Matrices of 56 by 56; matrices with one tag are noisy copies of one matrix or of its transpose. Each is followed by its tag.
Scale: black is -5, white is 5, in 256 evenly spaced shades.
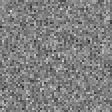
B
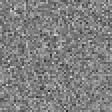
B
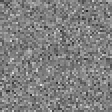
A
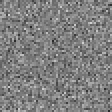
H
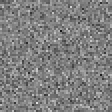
A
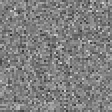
B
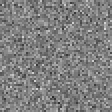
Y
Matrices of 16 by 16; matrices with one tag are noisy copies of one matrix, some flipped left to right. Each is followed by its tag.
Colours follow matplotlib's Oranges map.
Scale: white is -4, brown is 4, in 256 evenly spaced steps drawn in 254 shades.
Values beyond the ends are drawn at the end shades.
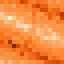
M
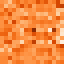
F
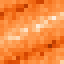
M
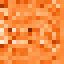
F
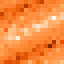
M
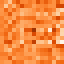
F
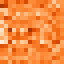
F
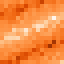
M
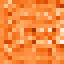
F
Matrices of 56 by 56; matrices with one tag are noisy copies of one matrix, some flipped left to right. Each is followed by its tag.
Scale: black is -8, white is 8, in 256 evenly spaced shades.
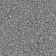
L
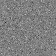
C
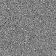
C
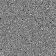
C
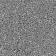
L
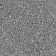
L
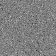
L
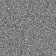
C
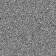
C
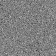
L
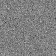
C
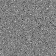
C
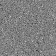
L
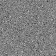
L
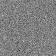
L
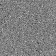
L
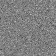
C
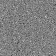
L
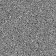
L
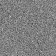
L
